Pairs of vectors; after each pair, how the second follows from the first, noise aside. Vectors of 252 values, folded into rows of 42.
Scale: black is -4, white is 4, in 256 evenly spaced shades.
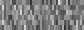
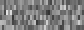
shuffled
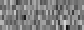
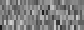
shuffled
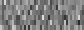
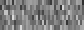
shuffled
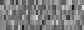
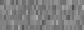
shrunk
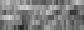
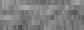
shrunk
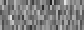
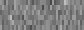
shrunk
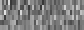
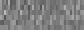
shrunk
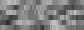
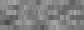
shrunk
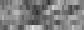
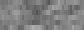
shrunk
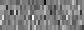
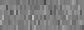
shrunk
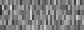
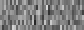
shuffled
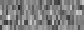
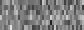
shuffled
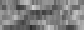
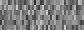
shuffled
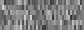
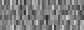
shuffled
